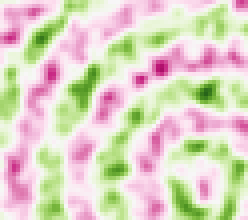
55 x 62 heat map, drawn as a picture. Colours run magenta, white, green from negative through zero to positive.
Mirror symmetry: none. Rings: centred on the bottom right. Lone odd cells: none. Slope: none. Average level on the scale: 50%.
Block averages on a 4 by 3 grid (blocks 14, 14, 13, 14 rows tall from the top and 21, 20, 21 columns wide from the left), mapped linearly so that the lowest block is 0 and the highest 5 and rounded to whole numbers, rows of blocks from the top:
0 1 2 / 2 1 2 / 0 1 0 / 0 1 5
